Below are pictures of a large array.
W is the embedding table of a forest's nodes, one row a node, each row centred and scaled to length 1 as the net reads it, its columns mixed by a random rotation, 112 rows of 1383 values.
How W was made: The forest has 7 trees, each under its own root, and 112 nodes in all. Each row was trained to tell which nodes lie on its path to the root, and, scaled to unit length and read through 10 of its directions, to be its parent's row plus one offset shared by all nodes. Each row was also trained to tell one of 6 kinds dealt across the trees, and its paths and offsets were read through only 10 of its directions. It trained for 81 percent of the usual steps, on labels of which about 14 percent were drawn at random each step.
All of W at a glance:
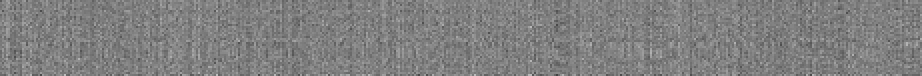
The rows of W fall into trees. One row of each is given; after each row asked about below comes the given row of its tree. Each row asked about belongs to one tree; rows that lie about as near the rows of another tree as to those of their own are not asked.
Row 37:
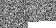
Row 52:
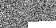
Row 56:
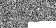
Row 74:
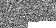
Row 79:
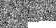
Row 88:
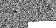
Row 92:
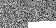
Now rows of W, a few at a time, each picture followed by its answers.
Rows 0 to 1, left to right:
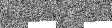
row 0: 74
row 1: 79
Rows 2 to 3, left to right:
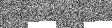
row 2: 56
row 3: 37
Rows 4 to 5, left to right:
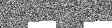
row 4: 56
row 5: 92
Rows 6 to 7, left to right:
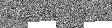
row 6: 79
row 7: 92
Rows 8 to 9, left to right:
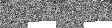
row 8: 92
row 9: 92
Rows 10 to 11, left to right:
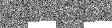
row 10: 74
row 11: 74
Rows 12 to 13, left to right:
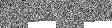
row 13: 79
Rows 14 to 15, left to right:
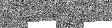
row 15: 37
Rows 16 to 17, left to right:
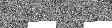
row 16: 92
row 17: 92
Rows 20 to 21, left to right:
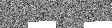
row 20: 37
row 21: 79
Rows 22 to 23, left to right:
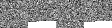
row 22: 88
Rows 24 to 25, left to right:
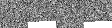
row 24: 37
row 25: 88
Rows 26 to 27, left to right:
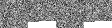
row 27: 37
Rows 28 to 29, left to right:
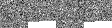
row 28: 56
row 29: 74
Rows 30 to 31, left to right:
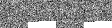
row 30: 37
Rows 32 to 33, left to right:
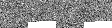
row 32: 92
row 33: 79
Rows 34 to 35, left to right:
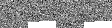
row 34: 56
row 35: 37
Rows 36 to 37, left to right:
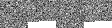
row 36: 37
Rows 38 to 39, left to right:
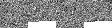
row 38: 37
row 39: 92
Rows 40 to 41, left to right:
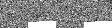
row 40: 56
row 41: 92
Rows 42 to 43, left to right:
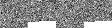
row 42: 92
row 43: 79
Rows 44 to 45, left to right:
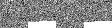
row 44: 74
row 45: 37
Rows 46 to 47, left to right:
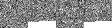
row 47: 74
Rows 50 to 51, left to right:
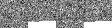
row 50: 56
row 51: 74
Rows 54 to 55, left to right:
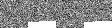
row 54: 56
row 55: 88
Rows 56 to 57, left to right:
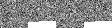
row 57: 88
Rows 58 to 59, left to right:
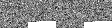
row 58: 92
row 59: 88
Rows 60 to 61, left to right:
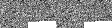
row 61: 52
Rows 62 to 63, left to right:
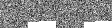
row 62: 92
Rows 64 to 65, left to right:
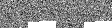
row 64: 56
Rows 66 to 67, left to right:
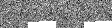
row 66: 56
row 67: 56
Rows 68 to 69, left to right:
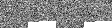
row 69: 56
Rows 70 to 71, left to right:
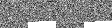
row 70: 37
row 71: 56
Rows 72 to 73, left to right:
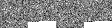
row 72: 74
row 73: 92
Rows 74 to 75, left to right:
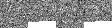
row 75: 74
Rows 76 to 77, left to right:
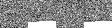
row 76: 56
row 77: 88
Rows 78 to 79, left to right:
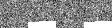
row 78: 56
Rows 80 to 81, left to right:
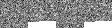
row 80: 88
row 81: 56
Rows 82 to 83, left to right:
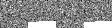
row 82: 74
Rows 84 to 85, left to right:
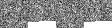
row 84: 74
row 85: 88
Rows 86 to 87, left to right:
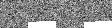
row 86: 88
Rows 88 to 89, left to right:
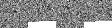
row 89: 56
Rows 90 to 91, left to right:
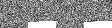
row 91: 92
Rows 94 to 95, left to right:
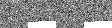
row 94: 37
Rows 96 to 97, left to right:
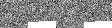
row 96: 37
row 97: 79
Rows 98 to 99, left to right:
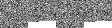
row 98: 56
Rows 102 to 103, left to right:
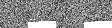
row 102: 92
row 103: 52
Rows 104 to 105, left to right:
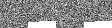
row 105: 92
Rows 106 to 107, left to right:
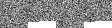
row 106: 79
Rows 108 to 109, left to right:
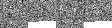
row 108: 74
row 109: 74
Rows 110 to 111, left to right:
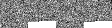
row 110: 52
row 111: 92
